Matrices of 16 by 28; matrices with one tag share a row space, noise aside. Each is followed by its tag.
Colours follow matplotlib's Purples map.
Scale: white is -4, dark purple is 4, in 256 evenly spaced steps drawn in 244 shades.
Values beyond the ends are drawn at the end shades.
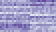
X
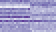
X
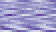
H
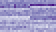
X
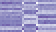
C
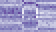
C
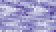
H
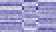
C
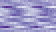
H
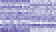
X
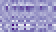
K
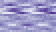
H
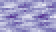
H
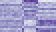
C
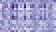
K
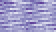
H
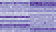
X
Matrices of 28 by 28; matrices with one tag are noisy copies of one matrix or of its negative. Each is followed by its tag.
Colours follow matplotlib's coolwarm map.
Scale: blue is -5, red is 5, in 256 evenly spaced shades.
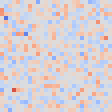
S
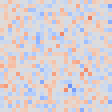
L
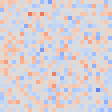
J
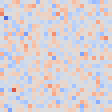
S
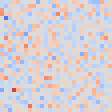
S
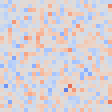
L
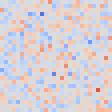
J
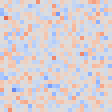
S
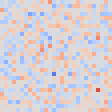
J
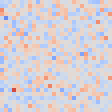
S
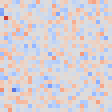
S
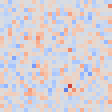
L
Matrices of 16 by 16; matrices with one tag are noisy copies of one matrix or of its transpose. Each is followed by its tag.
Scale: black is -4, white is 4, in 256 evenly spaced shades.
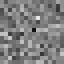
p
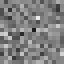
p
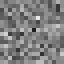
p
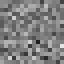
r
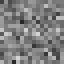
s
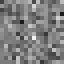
s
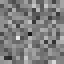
p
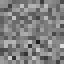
r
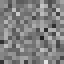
r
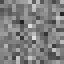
s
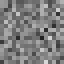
r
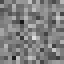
s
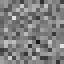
r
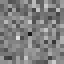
p
